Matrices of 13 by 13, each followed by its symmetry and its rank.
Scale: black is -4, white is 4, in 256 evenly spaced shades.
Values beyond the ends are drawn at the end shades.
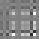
symmetric, rank one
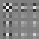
symmetric, rank one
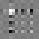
symmetric, rank one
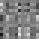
neither, rank two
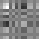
symmetric, rank one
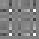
symmetric, rank one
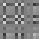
symmetric, rank one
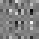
neither, rank two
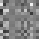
neither, rank two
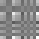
symmetric, rank one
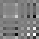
symmetric, rank one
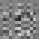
neither, rank two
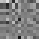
neither, rank two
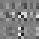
neither, rank two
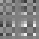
symmetric, rank one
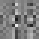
neither, rank two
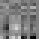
neither, rank two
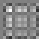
symmetric, rank one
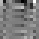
neither, rank two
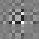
symmetric, rank one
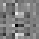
neither, rank two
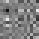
neither, rank two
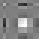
symmetric, rank one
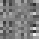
neither, rank two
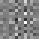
neither, rank two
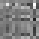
neither, rank two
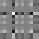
symmetric, rank one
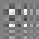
symmetric, rank one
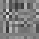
neither, rank two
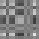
symmetric, rank one
